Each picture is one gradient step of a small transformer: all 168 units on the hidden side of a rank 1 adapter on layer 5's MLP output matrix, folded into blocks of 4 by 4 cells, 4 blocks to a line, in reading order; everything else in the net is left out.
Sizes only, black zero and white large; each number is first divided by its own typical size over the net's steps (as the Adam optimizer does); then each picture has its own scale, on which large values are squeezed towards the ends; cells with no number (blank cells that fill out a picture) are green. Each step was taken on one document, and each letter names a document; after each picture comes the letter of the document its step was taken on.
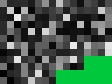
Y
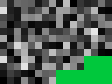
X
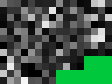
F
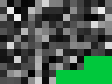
Y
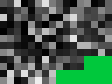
Y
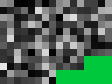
Y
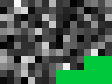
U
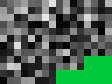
U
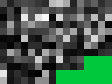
F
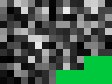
U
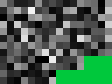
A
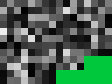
X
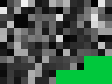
X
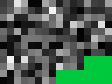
X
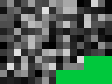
F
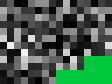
X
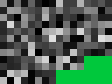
A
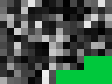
F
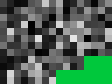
Y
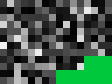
A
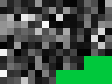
F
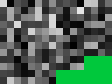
A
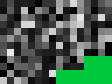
Y
